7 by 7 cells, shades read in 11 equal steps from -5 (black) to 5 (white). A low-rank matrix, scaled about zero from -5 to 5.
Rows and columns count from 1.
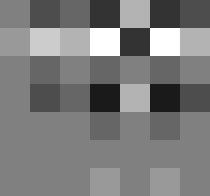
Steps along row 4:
down up down up down up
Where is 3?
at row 2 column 2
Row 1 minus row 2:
-1 -5 -3 -8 5 -8 -4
